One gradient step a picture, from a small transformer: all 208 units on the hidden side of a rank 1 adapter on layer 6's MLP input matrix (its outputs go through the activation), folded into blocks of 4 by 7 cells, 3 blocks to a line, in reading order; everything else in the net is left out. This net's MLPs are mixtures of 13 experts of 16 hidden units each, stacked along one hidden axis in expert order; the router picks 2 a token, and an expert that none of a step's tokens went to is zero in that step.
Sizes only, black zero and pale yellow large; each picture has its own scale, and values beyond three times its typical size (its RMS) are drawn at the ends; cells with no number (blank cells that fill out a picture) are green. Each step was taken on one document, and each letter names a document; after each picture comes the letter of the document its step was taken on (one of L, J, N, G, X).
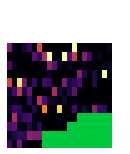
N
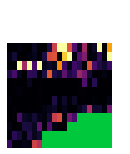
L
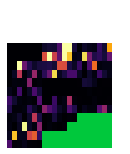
L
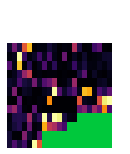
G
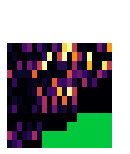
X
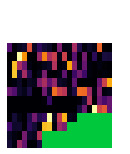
G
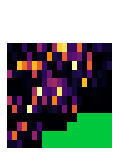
X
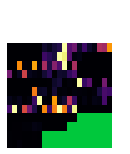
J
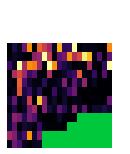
N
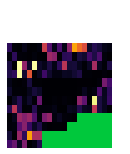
L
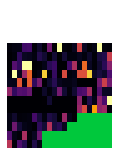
G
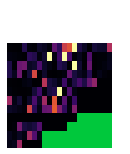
X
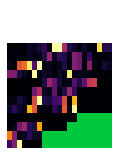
X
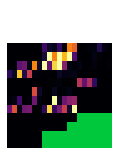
J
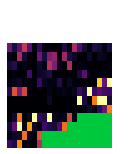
G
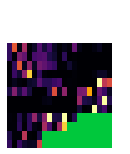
G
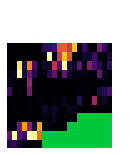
L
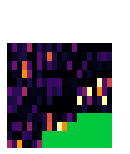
G
